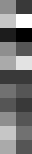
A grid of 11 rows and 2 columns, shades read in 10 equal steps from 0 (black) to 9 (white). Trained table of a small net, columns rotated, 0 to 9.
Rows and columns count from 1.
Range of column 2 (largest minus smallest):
9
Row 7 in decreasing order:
4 3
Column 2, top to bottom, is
2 9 0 3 8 2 3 2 3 4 3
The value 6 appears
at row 5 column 1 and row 11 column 1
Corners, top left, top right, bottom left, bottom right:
5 2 6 3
